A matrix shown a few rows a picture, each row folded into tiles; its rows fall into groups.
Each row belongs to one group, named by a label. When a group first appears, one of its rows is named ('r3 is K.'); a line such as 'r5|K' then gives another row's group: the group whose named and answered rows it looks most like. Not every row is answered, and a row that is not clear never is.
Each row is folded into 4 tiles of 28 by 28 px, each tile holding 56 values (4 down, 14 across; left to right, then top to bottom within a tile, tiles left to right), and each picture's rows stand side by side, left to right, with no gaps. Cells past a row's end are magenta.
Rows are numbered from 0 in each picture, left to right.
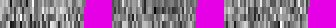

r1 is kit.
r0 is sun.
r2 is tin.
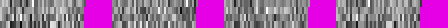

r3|sun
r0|sun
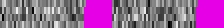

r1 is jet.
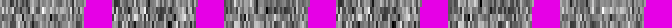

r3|jet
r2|kit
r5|sun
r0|sun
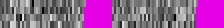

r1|jet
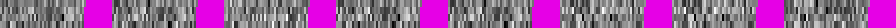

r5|sun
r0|jet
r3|jet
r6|sun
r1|jet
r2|tin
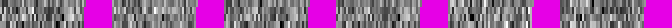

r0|jet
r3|jet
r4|tin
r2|jet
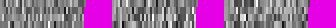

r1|tin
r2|sun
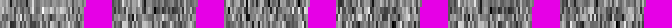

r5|jet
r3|jet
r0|sun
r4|kit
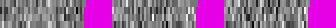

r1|tin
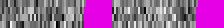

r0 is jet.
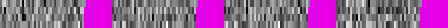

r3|kit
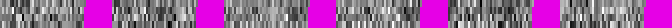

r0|sun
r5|sun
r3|tin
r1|jet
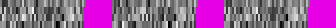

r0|jet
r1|jet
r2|jet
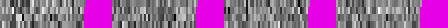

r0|sun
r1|jet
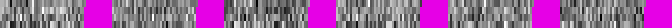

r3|sun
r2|kit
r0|sun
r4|tin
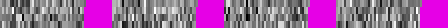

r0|sun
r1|sun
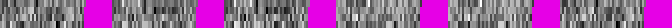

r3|sun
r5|jet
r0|jet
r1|kit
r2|kit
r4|sun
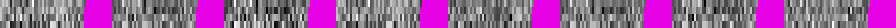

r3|sun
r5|kit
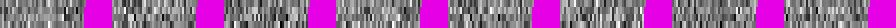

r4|sun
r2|jet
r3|tin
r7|tin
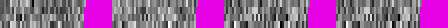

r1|tin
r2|jet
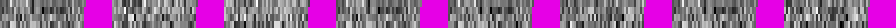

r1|sun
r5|jet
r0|kit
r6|kit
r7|jet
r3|kit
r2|sun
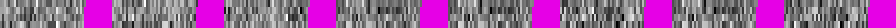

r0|tin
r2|tin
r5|jet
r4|kit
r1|sun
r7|jet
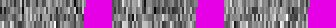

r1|kit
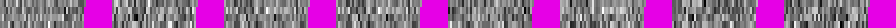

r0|tin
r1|tin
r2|sun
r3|sun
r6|kit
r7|jet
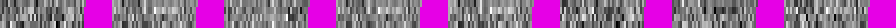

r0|jet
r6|kit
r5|jet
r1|sun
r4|sun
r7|sun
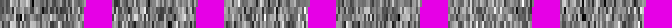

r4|tin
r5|tin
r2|tin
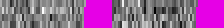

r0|sun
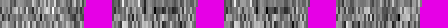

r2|kit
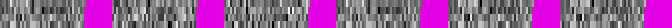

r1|jet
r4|kit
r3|kit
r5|kit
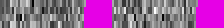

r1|sun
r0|kit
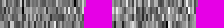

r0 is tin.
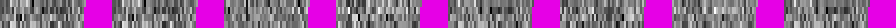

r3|sun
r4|kit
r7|kit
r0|kit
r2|tin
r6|sun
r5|jet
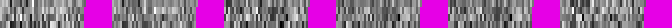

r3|jet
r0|sun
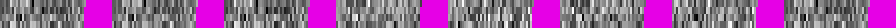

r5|sun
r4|tin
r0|kit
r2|kit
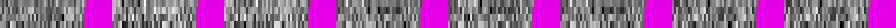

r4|kit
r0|jet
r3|kit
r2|sun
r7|jet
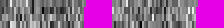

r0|kit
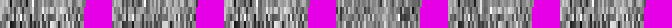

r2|sun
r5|sun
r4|sun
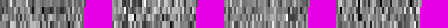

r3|tin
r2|tin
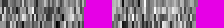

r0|jet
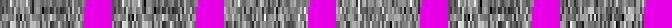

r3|tin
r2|tin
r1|kit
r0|kit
